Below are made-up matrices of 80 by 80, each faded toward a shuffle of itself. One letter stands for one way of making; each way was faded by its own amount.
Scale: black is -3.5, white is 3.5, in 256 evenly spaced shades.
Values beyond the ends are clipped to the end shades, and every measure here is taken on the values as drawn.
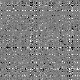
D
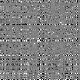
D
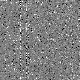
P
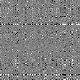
D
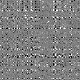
D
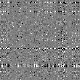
D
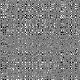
D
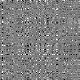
D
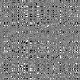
D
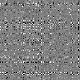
D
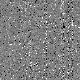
P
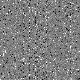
P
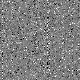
P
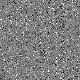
P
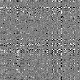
D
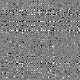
D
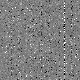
P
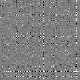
D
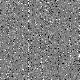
P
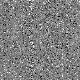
P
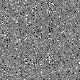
P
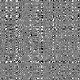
D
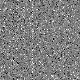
P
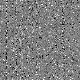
P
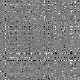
D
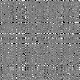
D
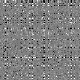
D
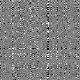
D
